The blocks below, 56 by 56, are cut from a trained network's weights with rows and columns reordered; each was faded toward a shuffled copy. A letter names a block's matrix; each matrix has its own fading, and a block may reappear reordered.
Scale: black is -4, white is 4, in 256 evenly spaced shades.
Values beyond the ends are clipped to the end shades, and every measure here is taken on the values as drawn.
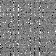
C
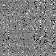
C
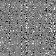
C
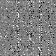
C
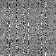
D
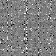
C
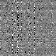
D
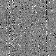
C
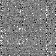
C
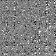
C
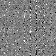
C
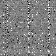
C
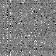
C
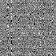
D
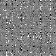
C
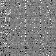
C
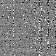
C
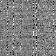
D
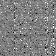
C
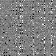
C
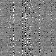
D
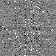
C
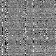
D
